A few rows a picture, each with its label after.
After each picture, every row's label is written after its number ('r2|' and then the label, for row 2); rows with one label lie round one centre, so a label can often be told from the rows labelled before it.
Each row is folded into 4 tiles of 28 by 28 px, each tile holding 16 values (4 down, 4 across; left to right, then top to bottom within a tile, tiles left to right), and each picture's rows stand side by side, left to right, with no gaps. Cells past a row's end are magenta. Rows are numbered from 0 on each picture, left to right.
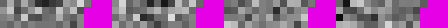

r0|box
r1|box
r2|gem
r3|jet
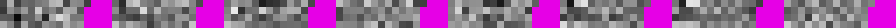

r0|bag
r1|jet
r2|box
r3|gem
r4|box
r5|jet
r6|jet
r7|gem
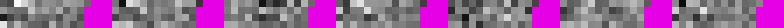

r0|jet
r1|jet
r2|box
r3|jet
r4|bag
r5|gem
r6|jet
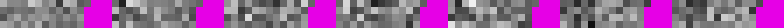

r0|gem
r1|jet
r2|box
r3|box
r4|jet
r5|bag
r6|bag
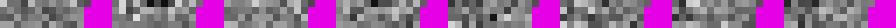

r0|gem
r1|box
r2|gem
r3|box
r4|bag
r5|jet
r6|jet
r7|bag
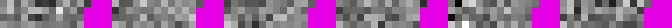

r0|box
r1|gem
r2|bag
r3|gem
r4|jet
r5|box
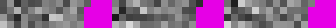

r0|bag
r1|jet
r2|jet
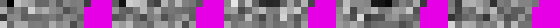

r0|jet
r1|jet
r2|box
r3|box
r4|jet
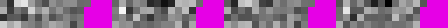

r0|jet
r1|box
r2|jet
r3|box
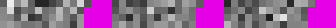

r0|box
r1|bag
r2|bag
